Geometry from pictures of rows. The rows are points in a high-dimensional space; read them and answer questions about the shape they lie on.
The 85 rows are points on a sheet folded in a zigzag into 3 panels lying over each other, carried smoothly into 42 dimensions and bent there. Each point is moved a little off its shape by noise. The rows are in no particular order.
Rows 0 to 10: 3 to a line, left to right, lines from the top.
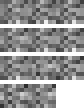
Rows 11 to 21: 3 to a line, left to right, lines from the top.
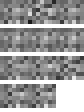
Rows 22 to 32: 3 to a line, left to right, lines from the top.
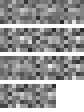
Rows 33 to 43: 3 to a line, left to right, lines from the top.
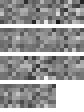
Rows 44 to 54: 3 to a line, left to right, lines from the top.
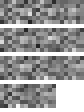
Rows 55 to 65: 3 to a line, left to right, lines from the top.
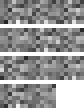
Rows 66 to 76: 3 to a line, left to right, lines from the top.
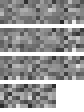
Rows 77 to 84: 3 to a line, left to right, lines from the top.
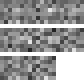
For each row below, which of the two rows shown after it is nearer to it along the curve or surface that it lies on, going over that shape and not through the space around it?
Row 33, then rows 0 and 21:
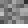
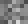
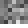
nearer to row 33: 0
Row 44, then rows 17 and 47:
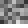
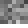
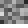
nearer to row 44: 17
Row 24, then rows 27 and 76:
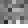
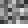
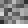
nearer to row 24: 27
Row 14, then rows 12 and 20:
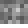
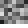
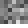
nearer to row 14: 20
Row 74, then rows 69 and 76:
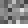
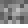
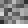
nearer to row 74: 69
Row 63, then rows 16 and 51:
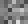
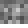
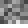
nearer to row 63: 16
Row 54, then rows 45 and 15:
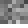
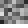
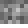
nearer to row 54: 15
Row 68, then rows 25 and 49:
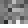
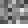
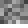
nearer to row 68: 25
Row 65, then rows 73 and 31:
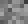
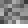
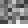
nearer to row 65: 73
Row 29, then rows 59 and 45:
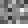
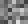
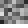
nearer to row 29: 59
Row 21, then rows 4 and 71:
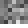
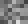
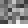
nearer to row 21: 71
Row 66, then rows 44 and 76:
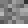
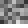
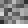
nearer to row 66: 76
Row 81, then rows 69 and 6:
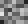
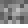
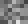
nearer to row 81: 6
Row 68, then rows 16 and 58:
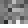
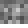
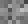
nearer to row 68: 16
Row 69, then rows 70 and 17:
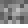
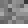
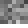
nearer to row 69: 17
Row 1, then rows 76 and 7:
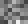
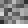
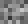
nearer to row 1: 76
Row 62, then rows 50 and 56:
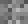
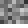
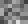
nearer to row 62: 50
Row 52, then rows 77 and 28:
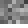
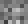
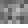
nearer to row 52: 28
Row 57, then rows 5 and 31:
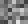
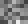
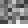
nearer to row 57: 31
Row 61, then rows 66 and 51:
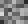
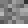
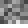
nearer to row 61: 66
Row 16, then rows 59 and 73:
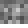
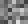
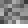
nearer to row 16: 59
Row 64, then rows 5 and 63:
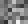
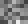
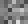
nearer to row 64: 63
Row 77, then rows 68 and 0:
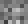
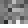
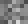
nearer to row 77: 68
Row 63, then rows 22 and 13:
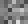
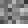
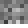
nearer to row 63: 13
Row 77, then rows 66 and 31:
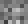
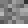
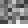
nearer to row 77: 31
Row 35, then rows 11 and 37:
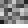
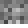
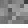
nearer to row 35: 37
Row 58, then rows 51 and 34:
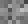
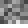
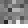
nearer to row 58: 34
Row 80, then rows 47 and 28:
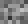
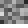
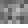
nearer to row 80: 28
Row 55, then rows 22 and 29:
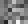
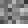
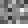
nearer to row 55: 29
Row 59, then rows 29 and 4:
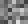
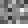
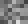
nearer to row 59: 29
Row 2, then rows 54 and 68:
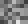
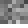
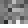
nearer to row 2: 54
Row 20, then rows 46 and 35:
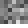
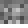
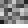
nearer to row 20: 46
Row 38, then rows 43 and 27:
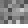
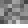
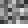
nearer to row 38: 27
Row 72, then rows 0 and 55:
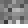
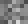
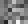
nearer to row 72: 55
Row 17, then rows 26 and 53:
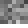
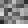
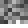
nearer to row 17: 53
